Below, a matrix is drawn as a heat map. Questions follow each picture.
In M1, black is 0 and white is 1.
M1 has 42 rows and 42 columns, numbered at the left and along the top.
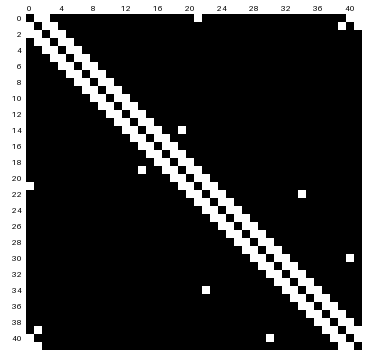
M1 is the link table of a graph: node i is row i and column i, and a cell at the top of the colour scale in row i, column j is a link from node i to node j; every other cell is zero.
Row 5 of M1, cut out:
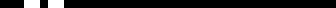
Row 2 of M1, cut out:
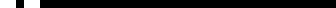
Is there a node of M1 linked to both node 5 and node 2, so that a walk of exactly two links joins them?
yes
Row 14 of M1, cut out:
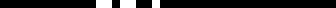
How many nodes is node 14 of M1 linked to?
5
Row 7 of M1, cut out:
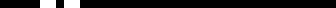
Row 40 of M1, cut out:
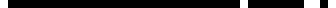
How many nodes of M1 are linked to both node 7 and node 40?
0
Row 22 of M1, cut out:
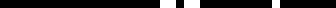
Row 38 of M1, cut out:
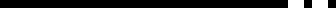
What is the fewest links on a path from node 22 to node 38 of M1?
3
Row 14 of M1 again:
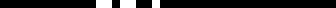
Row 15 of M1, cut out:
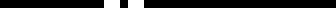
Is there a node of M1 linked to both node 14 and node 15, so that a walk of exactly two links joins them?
yes
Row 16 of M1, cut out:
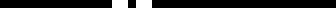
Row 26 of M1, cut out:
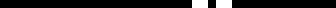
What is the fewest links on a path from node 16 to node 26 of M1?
5
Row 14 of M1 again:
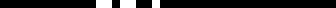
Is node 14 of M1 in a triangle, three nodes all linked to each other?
yes
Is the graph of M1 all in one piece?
yes
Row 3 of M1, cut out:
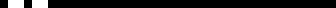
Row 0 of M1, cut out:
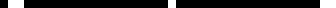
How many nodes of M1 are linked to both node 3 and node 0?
2
